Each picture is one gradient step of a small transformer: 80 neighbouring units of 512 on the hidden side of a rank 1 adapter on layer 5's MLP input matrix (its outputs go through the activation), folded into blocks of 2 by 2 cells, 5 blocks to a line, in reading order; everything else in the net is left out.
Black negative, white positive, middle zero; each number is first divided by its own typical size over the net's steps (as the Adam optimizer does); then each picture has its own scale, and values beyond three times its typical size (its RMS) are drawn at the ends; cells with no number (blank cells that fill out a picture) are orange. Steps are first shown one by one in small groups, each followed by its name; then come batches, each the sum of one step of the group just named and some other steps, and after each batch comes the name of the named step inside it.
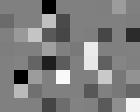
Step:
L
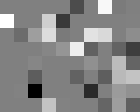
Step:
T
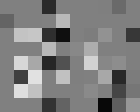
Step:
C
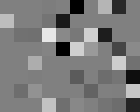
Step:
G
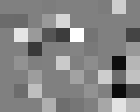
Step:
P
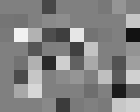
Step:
P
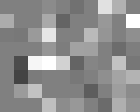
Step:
T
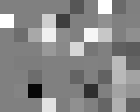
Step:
T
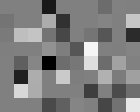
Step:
L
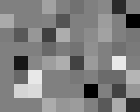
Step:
T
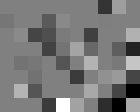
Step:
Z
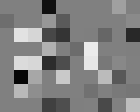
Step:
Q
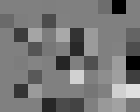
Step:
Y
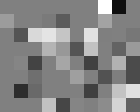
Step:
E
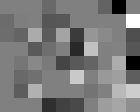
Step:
Y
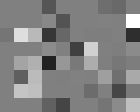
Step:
E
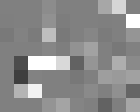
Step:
Z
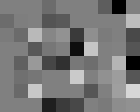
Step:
Y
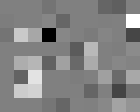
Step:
Z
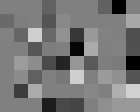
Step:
Y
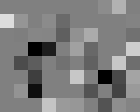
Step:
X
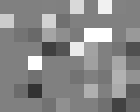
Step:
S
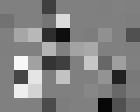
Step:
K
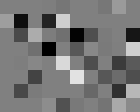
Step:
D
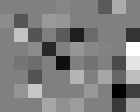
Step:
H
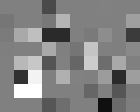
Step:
K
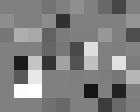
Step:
S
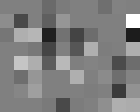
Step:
D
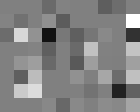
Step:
H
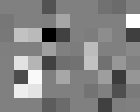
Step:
K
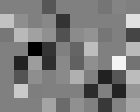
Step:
X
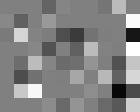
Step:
H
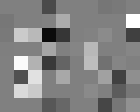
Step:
K
